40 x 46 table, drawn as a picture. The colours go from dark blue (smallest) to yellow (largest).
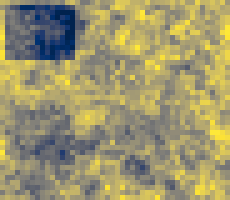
Ninth with the lowest average: top left. Ninth with the highest average: top right. Grain: blotchy. Odd patch: lower, in the top left.
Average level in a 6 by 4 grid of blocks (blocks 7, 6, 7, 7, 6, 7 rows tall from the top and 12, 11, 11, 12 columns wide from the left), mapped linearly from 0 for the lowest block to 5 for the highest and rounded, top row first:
0255
0255
5444
3435
2224
3444
